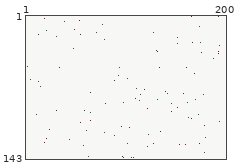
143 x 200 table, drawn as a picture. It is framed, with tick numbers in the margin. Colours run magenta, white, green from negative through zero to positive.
Slope: none. Odd rows or columns: none. Histogram: skewed, a long tail of high values. Average level on the scale: 50%. Seam: none. Mirror symmetry: none. Grain: fine.
